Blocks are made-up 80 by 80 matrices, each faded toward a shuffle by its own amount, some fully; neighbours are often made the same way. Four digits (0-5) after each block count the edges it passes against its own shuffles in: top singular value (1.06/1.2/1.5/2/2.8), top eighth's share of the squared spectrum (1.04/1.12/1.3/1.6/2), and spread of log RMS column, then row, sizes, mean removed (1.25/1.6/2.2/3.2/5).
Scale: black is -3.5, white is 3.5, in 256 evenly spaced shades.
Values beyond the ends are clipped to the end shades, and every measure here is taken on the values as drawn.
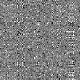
4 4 3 2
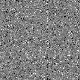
3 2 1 0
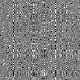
5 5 3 2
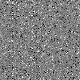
3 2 1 0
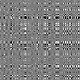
5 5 4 4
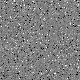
1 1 0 0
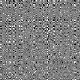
5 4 3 3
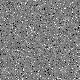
2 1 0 0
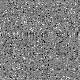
3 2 1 1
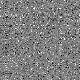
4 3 1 2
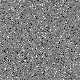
0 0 0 0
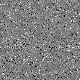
1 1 0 1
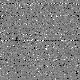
2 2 0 2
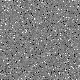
0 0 0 0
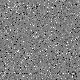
1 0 0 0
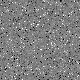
0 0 0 0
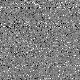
1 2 0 2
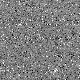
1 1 0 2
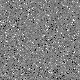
0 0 0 0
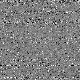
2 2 0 3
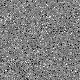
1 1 0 1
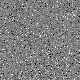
0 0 0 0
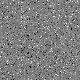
2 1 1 0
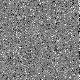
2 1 2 0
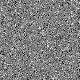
0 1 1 0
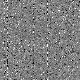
2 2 2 0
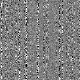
2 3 4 0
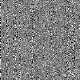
2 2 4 0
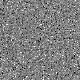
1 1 1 0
